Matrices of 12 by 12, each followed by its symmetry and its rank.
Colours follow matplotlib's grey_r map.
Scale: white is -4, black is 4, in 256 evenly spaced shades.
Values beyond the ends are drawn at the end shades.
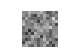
neither, full rank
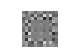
antisymmetric, rank two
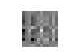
neither, rank two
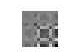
symmetric, rank two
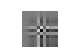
symmetric, rank one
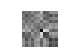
symmetric, rank two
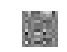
neither, rank two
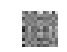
antisymmetric, rank two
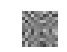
antisymmetric, rank two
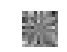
antisymmetric, rank two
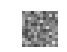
neither, full rank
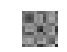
symmetric, rank two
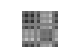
symmetric, rank one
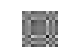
symmetric, rank one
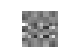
neither, rank two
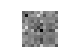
symmetric, rank two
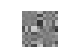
antisymmetric, rank two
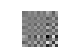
symmetric, rank one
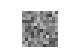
neither, full rank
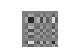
symmetric, rank one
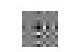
symmetric, rank one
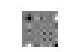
symmetric, rank two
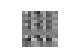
neither, rank two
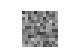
neither, full rank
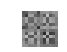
symmetric, rank two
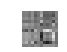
antisymmetric, rank two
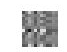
neither, rank two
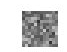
neither, full rank
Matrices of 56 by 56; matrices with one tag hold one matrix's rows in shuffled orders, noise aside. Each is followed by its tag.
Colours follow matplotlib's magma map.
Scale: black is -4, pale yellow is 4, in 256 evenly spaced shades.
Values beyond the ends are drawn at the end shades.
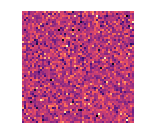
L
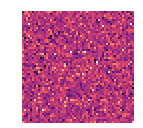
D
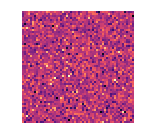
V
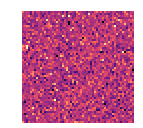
V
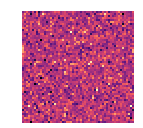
D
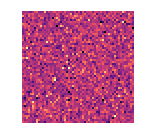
V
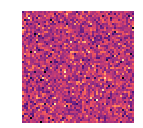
D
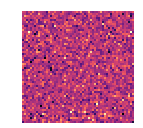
D
